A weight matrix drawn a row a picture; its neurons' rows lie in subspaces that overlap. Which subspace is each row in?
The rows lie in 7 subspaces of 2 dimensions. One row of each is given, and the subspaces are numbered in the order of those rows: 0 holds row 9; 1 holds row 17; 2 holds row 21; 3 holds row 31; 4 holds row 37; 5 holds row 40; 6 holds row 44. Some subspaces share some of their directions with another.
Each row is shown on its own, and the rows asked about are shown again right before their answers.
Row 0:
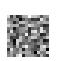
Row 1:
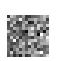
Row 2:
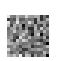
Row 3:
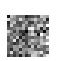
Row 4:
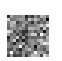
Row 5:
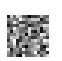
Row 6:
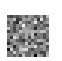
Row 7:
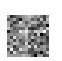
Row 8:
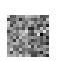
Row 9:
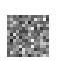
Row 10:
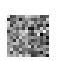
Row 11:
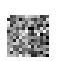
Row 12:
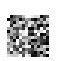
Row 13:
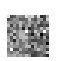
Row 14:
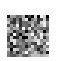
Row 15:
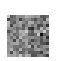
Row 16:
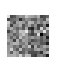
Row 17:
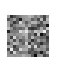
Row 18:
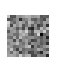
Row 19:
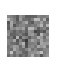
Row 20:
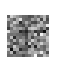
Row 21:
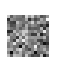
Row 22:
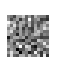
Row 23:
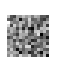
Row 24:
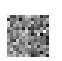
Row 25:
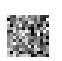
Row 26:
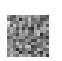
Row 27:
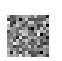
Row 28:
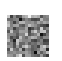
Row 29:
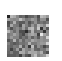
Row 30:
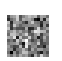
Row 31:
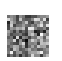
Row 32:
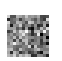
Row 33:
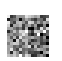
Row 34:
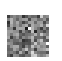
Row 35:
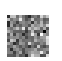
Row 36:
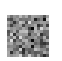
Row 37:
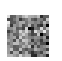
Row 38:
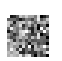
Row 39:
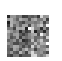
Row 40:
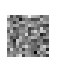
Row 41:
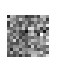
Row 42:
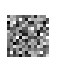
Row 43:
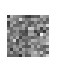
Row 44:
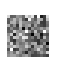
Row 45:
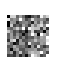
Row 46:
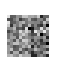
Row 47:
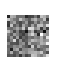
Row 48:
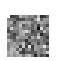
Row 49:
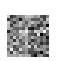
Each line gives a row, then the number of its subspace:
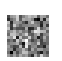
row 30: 3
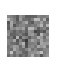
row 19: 3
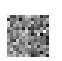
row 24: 0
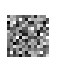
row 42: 6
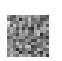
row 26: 2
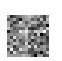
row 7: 1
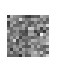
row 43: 5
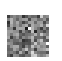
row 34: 4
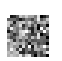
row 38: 3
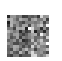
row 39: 4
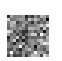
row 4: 2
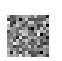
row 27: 6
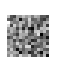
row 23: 2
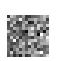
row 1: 4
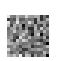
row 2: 1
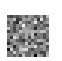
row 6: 1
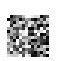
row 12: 5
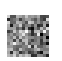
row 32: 5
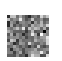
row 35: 0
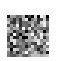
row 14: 6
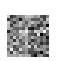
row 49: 1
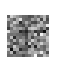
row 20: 1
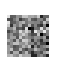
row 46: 4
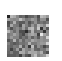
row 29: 3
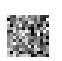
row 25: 5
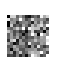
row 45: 0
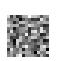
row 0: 5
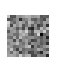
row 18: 2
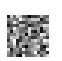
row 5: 5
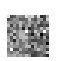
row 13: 6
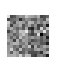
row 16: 3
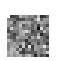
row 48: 3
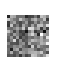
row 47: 6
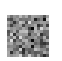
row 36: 0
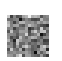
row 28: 5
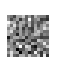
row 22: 2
